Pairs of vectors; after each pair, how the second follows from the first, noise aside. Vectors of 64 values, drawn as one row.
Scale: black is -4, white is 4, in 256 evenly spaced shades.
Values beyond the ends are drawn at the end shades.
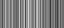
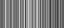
copied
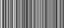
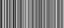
negated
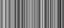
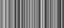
copied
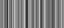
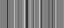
partly zeroed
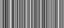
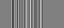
partly zeroed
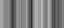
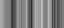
copied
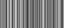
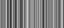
negated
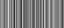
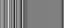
partly zeroed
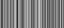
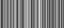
copied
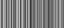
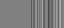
partly zeroed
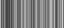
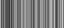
copied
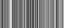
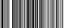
scaled up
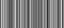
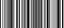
scaled up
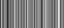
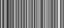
copied
